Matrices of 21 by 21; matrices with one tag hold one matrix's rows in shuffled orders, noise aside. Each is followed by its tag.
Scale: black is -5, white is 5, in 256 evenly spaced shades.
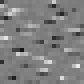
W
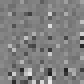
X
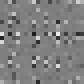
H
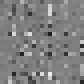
X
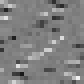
W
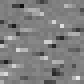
W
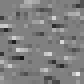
W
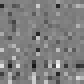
H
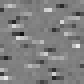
W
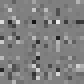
H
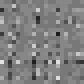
H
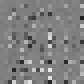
X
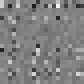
H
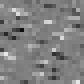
W
